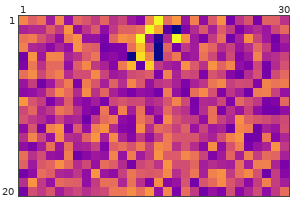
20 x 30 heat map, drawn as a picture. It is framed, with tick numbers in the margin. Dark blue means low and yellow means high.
Roughest part: top middle. Mirror symmetry: none. Odd patch: rougher, in the top middle. Grain: fine. Average level on the scale: 50%. Stripes: none.
